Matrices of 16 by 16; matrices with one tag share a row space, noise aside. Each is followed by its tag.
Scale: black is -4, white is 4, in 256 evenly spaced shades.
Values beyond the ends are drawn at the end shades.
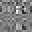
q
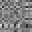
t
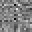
t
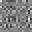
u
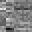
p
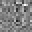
q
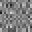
u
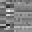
p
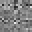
t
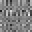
u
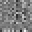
q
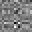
t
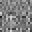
u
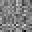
q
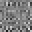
u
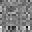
u
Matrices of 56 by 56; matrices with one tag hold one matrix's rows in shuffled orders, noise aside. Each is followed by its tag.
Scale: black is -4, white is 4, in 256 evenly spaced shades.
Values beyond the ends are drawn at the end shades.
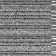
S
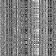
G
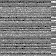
S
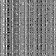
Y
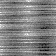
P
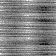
P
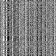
Y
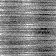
P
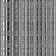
Y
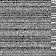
S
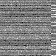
S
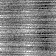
P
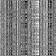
G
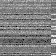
S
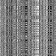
G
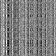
Y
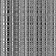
Y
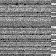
S
